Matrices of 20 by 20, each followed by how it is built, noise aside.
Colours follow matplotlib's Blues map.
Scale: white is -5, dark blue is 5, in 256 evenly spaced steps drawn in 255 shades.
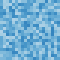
noise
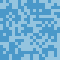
noise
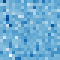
noise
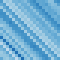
Toeplitz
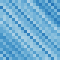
Toeplitz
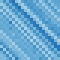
Toeplitz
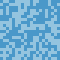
noise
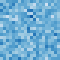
noise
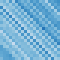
Toeplitz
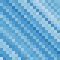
Toeplitz
